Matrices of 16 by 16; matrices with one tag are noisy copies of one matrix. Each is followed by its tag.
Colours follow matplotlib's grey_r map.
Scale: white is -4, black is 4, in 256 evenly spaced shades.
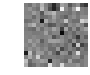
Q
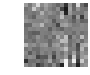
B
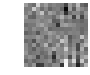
B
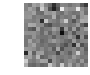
Q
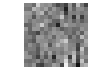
B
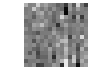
B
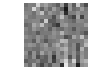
B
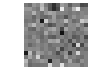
Q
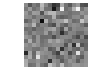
Q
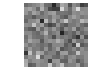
Q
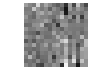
B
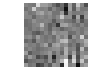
B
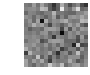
Q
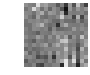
B
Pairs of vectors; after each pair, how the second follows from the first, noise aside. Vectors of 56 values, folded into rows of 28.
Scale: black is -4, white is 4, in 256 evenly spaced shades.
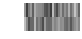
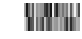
scaled up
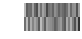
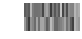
shuffled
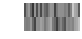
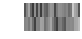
copied
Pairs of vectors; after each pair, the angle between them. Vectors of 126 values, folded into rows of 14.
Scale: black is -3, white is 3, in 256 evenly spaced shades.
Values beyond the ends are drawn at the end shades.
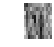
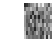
partly aligned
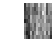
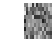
orthogonal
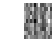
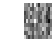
nearly opposite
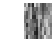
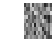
orthogonal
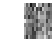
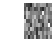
orthogonal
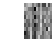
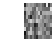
partly aligned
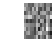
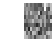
partly opposed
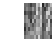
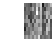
nearly parallel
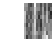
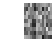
partly opposed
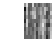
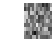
orthogonal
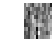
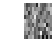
orthogonal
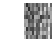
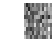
nearly parallel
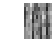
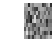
orthogonal
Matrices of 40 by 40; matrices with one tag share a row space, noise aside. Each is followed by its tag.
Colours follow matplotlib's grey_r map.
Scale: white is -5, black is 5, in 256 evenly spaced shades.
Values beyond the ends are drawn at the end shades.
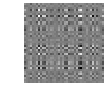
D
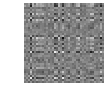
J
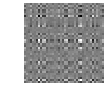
D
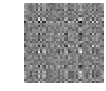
D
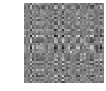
J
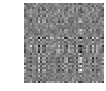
D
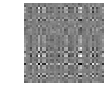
D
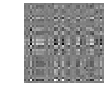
J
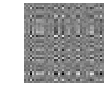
J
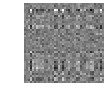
J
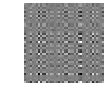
D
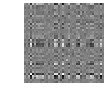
J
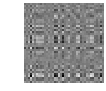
J
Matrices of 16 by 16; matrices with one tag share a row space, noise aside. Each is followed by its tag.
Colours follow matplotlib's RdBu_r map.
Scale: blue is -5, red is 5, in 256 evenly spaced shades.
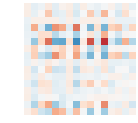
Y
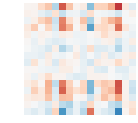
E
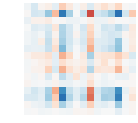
E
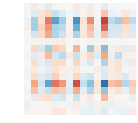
Y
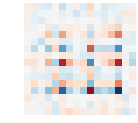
E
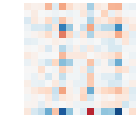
E
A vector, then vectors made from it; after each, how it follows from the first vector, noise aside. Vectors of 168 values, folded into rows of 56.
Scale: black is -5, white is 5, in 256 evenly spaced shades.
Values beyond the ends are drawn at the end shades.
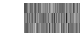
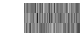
reversed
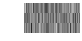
wrapped around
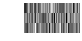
scaled up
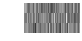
negated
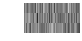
reversed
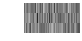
reversed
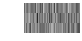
reversed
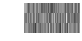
negated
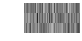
reversed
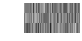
wrapped around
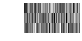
scaled up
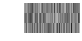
wrapped around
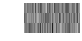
wrapped around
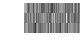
negated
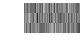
reversed
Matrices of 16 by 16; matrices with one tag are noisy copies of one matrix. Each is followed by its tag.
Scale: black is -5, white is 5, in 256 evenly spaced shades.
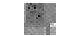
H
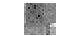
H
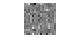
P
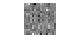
P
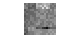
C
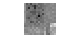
H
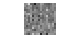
P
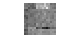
C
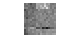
C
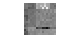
C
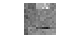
C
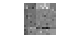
C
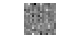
P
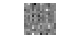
P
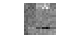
C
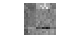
C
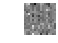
P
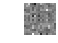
P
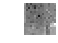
H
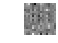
P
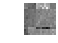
C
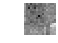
H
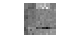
C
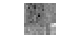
H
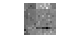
C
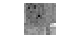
H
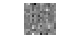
P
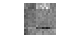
C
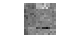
C
